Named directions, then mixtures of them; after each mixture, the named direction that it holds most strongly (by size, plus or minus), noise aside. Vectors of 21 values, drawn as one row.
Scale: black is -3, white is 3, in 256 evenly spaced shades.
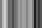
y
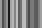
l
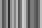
l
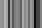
y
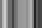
y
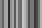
l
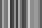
l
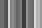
y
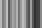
l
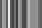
l
